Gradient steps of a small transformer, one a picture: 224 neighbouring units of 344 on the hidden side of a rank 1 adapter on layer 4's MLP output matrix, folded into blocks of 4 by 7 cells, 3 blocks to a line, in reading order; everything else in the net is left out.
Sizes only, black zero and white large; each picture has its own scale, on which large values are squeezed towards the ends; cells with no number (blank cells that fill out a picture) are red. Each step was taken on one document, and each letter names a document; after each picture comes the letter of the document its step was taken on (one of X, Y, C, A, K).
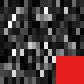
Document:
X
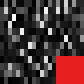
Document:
X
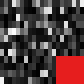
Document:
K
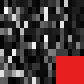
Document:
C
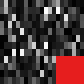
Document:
X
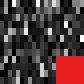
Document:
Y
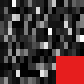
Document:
Y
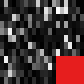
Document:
X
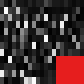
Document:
C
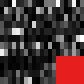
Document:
K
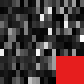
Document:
Y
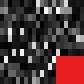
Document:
X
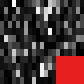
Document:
Y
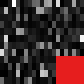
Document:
K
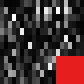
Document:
X
